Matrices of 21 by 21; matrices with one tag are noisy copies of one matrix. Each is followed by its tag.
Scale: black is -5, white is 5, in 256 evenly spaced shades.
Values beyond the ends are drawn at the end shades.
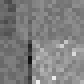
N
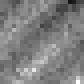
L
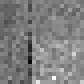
N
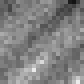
L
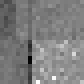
N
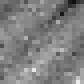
L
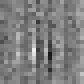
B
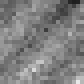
L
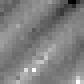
L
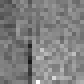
N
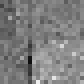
N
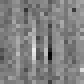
B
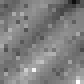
L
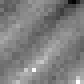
L
